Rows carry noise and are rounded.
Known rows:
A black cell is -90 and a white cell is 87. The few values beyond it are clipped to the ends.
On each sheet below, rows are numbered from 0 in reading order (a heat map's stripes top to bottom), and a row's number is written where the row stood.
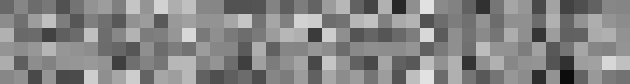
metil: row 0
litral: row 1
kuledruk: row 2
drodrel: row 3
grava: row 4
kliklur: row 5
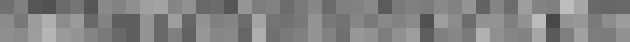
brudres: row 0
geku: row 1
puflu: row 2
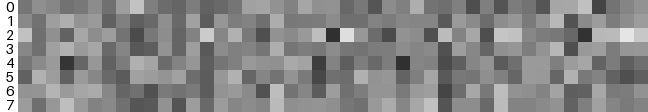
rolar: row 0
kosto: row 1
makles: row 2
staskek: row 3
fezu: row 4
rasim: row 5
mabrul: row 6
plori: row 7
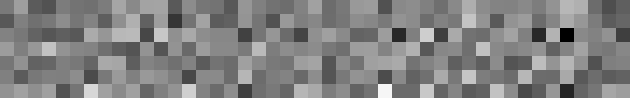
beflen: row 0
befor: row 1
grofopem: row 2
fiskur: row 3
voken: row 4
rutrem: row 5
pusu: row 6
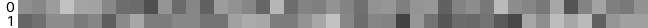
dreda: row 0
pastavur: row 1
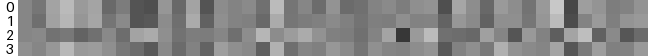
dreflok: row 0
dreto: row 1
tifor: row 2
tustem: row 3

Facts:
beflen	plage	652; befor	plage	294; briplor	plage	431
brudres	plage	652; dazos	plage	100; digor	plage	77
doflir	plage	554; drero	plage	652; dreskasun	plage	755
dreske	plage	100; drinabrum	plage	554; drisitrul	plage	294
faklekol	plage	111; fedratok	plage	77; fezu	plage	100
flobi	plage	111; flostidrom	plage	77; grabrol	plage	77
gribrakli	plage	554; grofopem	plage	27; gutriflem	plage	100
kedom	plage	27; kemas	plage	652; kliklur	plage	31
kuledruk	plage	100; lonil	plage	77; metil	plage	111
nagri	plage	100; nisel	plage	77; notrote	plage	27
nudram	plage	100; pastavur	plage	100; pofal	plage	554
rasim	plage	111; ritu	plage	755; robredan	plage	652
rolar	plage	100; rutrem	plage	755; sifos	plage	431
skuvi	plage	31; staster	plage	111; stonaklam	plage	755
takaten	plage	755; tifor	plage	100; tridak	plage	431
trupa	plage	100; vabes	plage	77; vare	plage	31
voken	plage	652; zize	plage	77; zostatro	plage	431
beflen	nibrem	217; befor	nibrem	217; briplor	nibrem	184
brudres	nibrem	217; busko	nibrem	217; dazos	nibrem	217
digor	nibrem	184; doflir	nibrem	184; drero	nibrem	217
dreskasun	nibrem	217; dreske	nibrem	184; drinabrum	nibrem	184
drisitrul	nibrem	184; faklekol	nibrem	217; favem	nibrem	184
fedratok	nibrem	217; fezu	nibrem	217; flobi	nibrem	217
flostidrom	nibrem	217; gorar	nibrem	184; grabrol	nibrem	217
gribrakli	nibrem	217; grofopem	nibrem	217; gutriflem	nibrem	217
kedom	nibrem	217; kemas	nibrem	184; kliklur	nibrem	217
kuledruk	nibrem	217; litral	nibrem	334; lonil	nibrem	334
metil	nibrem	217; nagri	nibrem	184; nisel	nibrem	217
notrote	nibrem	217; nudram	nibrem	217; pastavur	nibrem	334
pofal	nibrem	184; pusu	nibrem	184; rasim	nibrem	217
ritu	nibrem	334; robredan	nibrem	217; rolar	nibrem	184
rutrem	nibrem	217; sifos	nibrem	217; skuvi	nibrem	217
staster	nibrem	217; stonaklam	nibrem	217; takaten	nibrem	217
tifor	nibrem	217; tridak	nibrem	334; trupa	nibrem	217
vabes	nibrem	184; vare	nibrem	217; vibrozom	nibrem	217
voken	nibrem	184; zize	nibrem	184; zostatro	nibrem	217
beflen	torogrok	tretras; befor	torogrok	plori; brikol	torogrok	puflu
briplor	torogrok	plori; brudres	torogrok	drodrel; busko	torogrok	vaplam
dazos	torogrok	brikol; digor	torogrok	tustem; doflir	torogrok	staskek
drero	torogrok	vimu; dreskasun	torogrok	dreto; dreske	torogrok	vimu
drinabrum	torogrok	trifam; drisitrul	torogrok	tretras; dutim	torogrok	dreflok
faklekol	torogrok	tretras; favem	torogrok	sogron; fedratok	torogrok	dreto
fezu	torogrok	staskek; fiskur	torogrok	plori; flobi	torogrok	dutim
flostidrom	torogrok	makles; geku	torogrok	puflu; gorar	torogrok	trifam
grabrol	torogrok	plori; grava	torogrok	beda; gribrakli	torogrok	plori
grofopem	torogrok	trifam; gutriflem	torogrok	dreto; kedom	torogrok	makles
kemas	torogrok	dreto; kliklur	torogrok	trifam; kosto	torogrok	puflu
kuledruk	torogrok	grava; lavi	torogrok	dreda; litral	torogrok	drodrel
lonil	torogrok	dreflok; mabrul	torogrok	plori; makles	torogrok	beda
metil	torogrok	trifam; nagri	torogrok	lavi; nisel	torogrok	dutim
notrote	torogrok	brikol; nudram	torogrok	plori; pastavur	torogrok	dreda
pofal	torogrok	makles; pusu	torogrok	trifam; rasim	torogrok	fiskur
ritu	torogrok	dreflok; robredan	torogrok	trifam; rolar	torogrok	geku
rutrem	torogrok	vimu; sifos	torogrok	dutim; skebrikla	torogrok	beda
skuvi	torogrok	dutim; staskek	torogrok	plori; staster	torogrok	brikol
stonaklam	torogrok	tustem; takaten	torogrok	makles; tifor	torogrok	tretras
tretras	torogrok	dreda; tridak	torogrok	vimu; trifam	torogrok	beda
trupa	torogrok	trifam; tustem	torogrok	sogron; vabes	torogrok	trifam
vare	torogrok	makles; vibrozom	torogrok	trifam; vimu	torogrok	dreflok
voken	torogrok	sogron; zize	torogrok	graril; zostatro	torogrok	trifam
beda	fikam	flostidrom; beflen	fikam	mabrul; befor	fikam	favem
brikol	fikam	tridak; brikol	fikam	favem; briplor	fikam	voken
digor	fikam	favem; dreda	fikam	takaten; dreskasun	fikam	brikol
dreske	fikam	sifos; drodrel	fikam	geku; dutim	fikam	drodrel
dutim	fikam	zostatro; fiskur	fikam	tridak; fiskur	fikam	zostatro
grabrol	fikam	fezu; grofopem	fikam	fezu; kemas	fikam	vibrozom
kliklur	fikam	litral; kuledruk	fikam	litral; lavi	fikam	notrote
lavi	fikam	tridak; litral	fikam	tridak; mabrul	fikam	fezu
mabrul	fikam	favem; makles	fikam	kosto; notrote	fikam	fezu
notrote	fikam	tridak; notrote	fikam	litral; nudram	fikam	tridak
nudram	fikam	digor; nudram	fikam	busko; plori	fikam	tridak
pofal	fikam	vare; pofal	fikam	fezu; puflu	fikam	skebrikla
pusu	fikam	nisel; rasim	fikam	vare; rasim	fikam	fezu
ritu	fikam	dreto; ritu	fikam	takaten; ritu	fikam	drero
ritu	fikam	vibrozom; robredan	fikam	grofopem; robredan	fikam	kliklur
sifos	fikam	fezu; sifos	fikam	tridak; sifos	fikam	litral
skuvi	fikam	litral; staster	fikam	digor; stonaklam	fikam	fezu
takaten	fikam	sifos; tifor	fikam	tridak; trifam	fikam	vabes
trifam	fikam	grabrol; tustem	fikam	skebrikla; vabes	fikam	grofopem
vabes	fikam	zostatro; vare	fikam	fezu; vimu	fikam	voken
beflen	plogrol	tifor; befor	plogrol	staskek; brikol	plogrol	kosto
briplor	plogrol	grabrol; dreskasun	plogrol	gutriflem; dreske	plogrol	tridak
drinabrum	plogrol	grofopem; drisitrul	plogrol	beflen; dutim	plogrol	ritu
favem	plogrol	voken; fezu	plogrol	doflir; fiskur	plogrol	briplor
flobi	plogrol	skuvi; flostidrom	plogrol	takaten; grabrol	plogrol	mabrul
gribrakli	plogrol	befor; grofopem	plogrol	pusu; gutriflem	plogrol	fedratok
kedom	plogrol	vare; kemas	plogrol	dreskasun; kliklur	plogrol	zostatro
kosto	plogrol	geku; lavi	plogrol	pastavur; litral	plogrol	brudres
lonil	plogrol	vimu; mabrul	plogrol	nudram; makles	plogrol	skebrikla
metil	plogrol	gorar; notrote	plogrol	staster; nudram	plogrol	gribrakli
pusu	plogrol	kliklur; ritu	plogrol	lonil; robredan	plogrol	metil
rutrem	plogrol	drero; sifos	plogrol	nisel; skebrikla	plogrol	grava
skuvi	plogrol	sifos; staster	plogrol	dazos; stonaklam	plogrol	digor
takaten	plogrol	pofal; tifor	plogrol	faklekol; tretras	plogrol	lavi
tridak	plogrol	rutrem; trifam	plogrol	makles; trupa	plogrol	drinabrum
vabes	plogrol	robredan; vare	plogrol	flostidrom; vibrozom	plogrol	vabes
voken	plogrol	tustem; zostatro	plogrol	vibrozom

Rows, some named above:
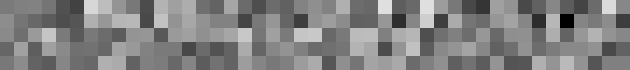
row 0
drinabrum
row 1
grofopem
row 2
litral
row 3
skuvi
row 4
voken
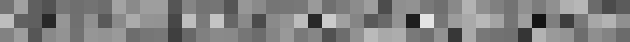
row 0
beflen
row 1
takaten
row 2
briplor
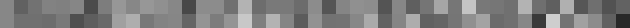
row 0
rutrem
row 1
notrote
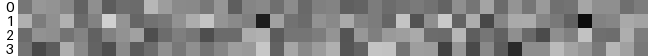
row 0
busko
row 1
trifam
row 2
doflir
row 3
tridak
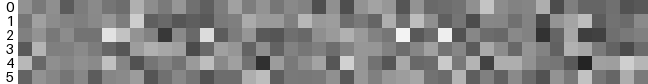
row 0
stonaklam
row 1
dreske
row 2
vabes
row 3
staster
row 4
beda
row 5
doflir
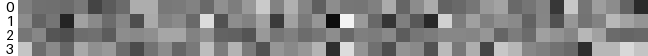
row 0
notrote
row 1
flostidrom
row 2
brudres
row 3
makles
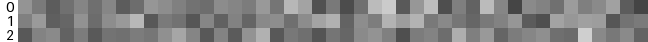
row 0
sifos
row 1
kemas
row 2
gribrakli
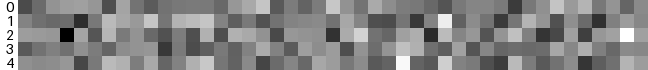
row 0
lonil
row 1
trupa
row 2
pofal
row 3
drisitrul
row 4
gorar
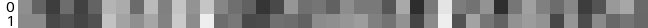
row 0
zostatro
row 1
robredan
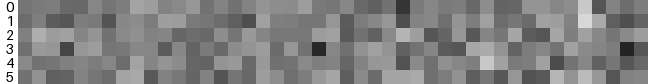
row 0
gutriflem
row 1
drero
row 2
favem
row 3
grabrol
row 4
dreskasun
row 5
voken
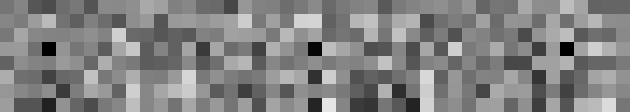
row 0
brudres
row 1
litral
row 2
dreske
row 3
vare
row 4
zize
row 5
kuledruk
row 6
vibrozom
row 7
kedom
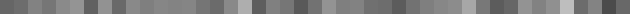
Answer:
fedratok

